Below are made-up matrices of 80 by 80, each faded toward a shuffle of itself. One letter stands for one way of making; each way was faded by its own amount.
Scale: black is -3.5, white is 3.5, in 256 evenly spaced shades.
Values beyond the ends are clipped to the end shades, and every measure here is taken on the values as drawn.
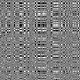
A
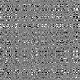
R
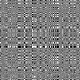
A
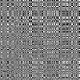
A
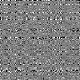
R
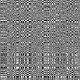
A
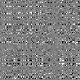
R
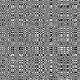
A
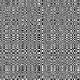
A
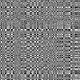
A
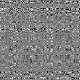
R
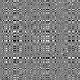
A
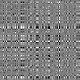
A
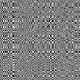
A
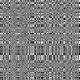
A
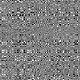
R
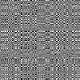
A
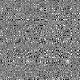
R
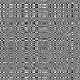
A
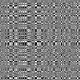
A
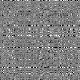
R
